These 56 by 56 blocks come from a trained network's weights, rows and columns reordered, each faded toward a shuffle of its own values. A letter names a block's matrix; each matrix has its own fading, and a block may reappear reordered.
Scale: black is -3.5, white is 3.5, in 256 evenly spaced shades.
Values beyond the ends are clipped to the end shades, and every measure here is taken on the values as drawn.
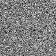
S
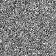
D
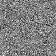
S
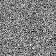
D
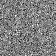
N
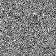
D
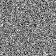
D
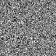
D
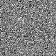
D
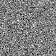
N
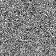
D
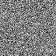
S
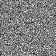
D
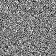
D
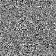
D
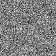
S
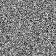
S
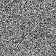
S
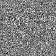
D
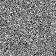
N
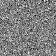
N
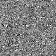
D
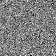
N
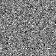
D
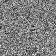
S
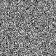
S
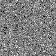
N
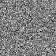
S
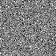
N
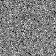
N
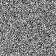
S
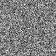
S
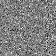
N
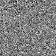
D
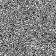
S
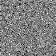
N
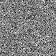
N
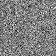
S
